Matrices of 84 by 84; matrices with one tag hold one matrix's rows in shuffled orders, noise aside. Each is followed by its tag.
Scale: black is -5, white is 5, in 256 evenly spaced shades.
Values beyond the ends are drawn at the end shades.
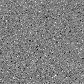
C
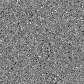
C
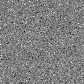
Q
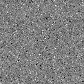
C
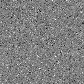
C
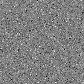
C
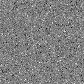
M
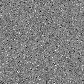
C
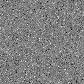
M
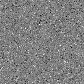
M
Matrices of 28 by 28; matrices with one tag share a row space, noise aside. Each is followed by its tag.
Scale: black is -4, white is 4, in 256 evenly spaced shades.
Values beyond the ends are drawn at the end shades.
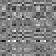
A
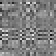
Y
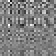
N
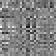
Y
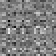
A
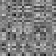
A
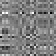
Y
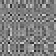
N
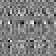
N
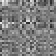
Y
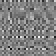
N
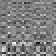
A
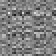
A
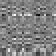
A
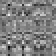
A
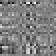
Y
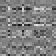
A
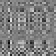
N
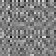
N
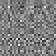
N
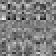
A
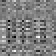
A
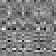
A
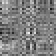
Y
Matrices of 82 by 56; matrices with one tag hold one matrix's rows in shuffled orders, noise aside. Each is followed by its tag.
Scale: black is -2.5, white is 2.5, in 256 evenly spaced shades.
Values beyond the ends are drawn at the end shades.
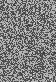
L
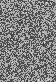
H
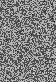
H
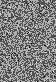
L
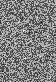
H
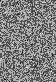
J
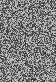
L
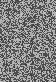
J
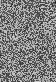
L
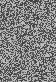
H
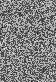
L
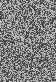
L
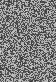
H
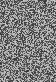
H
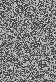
H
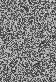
L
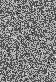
H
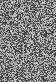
H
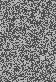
J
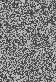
J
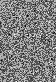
J
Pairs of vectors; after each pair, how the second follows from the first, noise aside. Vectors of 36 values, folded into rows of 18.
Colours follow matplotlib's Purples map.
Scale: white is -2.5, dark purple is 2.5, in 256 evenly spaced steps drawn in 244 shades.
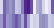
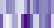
reversed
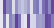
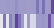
partly zeroed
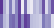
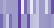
partly zeroed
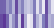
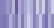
shrunk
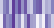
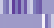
partly zeroed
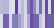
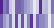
wrapped around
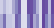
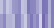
shrunk
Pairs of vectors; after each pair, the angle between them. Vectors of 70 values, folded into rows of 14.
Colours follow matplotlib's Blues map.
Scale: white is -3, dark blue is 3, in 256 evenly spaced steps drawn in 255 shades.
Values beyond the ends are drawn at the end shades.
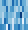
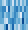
nearly opposite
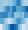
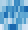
nearly parallel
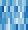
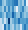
partly opposed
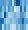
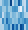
orthogonal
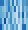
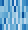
nearly parallel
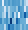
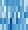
nearly parallel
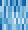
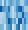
orthogonal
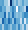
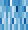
nearly opposite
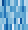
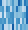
nearly opposite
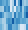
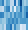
nearly parallel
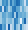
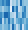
orthogonal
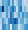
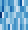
partly aligned
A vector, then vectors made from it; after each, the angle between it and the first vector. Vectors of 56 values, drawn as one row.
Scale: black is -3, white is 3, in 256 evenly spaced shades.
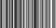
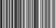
nearly parallel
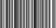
nearly parallel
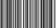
orthogonal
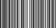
orthogonal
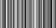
nearly opposite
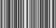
partly aligned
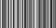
nearly opposite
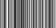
orthogonal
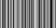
nearly opposite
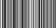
partly opposed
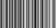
nearly parallel
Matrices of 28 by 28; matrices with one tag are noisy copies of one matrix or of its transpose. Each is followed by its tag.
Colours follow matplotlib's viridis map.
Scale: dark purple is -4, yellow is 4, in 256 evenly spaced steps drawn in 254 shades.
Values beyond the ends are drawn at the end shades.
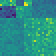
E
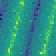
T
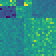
E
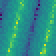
T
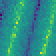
T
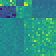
E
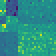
E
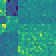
E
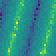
T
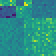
E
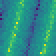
T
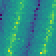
T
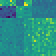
E
